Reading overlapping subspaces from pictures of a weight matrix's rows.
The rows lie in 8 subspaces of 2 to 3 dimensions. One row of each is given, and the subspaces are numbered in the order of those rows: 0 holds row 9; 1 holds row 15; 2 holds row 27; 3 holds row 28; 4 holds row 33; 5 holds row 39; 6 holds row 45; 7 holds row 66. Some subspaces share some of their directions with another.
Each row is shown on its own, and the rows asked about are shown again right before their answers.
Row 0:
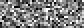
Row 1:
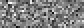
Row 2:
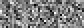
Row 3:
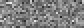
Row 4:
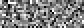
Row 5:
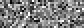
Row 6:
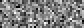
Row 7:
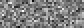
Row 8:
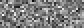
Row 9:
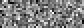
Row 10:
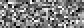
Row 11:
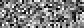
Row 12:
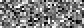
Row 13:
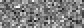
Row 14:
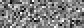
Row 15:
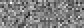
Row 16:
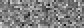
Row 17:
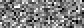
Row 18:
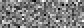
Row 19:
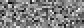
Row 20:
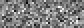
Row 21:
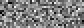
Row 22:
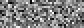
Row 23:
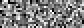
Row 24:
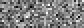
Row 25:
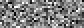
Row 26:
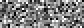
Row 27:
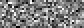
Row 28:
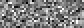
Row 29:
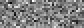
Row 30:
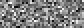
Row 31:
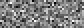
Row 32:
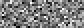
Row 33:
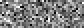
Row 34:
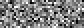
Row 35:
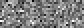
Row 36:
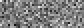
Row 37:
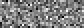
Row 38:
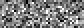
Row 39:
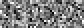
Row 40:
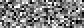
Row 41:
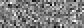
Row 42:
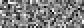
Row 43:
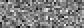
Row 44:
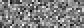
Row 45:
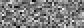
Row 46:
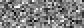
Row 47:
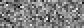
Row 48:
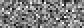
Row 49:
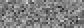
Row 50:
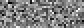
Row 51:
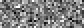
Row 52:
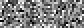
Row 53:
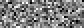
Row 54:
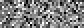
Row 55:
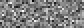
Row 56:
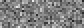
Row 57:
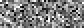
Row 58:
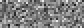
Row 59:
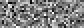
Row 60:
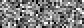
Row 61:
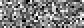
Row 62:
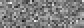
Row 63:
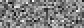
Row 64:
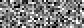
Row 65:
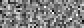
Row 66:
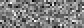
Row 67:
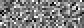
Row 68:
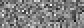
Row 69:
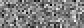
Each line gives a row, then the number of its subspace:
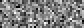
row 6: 5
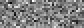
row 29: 7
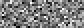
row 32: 6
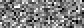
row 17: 2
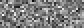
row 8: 4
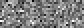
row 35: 4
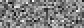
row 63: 6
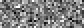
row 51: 5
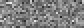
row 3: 4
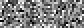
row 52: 4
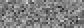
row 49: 3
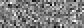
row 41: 7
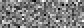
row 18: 6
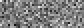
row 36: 6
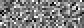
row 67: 2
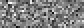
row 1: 2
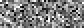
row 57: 4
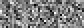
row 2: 5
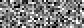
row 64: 5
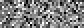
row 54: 3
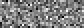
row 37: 1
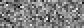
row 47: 4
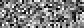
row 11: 7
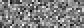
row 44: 1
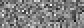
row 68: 7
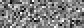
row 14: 1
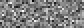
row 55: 7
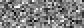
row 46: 5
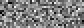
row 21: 2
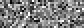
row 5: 1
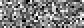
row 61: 4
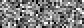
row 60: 0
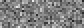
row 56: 0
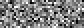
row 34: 5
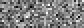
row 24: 1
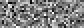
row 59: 2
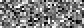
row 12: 2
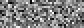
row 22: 5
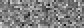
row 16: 1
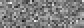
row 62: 4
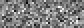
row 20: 3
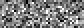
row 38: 3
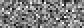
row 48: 6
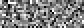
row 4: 2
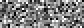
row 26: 6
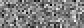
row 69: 7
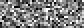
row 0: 1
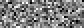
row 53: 6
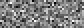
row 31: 7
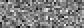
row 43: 1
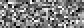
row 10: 0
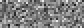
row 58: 6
